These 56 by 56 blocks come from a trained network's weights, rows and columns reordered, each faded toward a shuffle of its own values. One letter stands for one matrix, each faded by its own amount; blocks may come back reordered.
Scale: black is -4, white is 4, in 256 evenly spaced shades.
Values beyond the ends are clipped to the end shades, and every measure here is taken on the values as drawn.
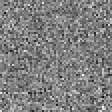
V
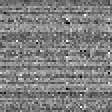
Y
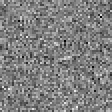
V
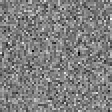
V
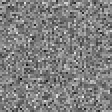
V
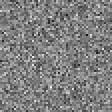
V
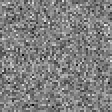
V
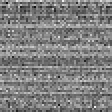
Y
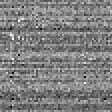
Y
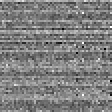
Y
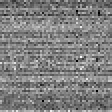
Y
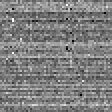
Y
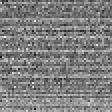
Y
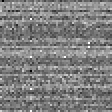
Y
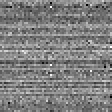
Y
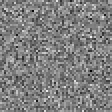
V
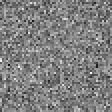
V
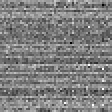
Y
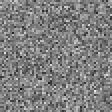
V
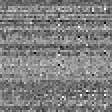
Y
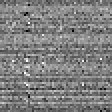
Y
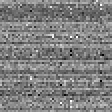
Y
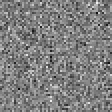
V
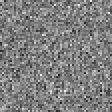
V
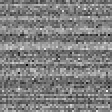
Y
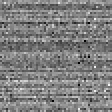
Y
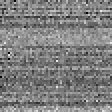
Y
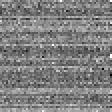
Y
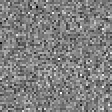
V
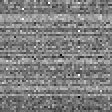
Y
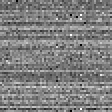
Y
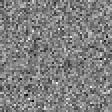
V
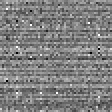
Y
